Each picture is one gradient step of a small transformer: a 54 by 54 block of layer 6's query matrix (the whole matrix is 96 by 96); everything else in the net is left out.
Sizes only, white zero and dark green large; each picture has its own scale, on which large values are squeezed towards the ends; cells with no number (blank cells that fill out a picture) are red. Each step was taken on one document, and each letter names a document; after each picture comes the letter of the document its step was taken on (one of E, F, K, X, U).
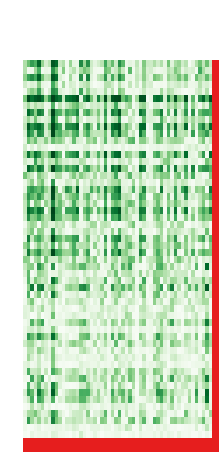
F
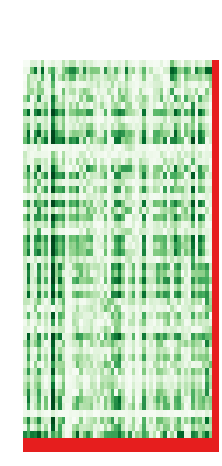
F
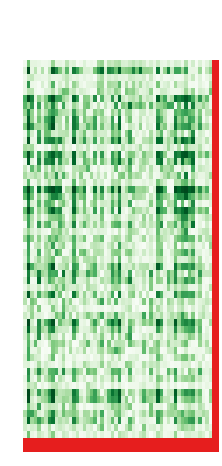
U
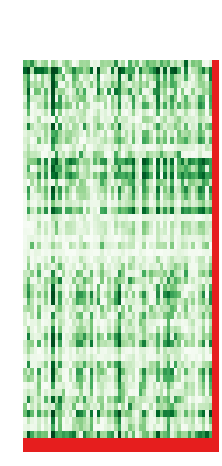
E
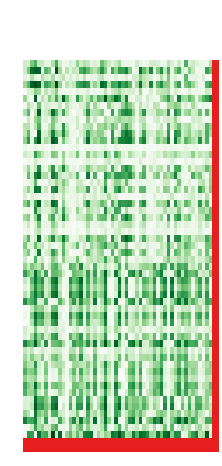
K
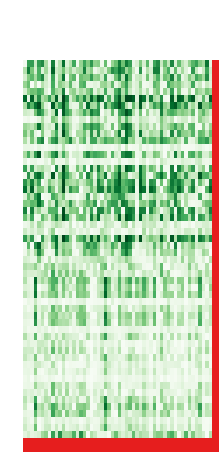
K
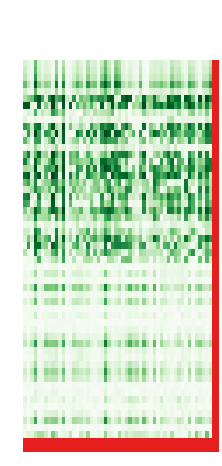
K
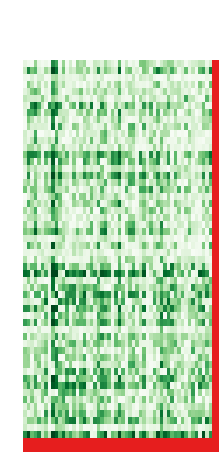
E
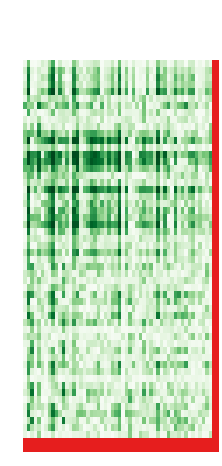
U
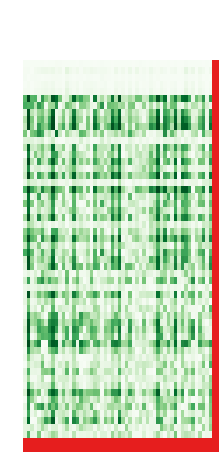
U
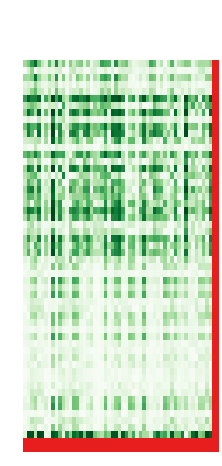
F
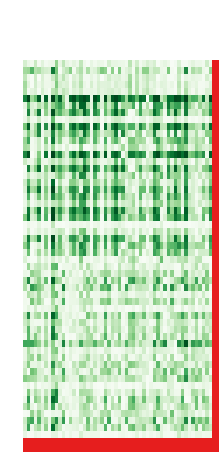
F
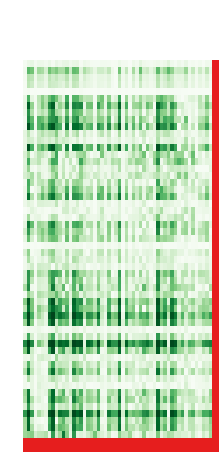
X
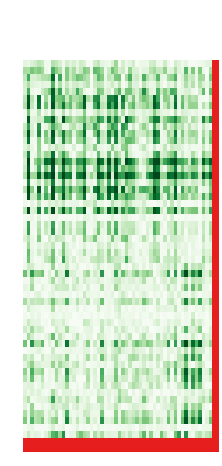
E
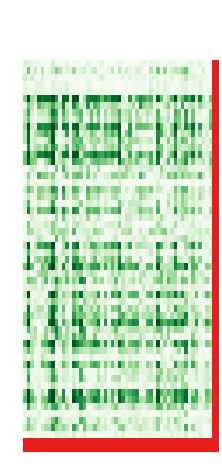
U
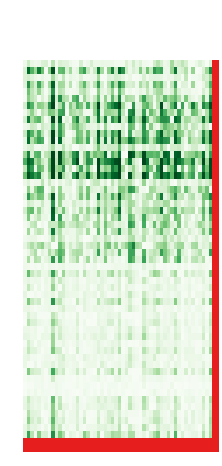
E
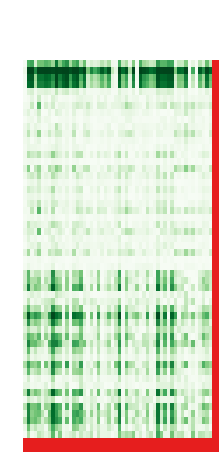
X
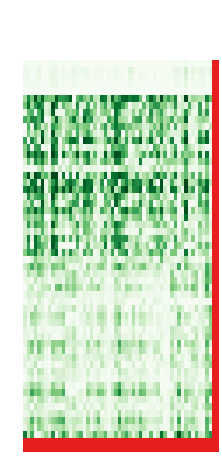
K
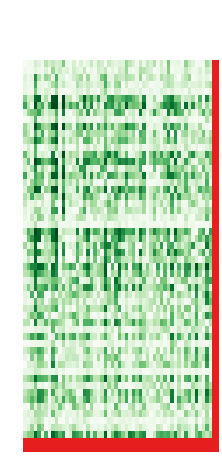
K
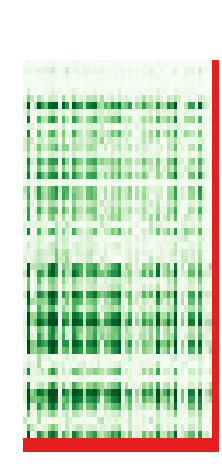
U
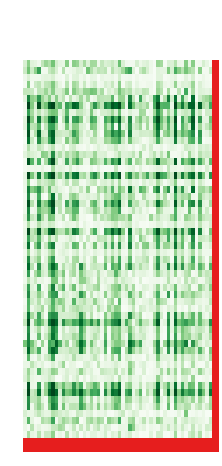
U
